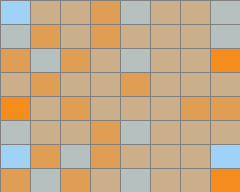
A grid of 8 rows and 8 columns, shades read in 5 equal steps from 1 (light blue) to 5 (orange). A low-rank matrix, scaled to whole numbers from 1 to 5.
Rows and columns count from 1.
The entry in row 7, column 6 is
3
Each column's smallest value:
1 2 2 3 2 3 3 1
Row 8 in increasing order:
2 2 3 3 3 4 4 5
